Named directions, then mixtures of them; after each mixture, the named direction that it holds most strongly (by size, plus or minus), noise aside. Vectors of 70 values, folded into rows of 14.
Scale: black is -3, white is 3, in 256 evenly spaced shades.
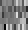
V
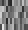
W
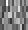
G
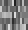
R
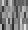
W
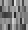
R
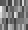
W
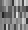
V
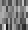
V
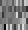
V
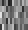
W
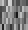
W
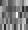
V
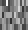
G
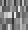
R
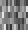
V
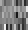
V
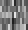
R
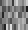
V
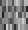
V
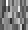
G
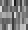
R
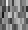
G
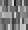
R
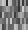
W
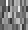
G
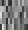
W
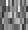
G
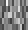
G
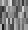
W
